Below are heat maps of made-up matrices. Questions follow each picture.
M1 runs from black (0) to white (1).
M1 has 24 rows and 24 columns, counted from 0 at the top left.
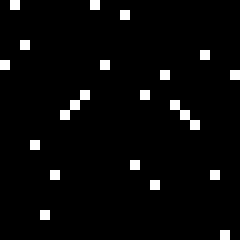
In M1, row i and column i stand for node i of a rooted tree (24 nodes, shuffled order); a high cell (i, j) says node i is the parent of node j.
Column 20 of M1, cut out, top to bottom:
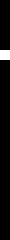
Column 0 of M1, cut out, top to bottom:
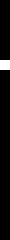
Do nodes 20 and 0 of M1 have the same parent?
no
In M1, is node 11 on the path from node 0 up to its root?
yes
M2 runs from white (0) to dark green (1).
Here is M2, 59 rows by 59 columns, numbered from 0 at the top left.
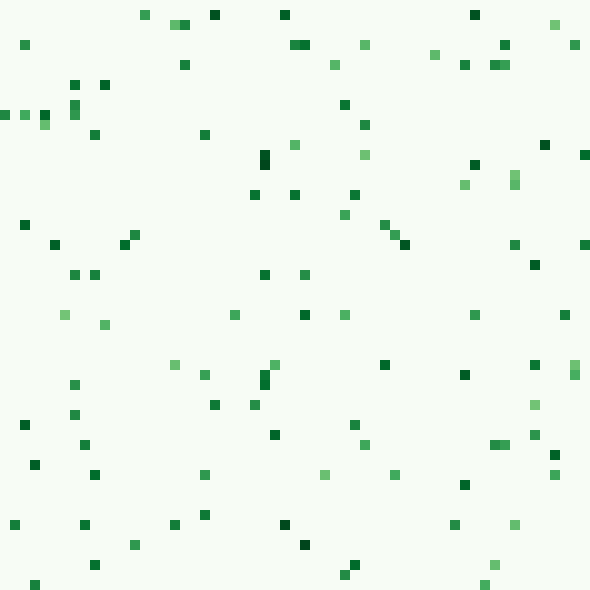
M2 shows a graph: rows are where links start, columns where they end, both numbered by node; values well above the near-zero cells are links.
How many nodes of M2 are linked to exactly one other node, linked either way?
3
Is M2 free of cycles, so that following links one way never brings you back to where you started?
yes
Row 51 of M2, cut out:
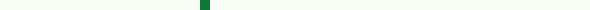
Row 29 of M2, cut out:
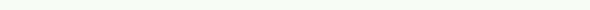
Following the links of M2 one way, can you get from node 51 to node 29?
no
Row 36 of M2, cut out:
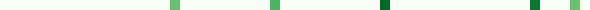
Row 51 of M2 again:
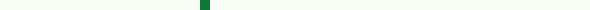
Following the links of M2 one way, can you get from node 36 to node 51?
yes
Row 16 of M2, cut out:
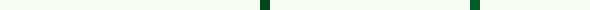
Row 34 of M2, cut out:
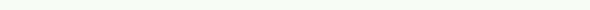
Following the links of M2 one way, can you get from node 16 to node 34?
yes
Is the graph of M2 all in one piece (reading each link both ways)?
yes
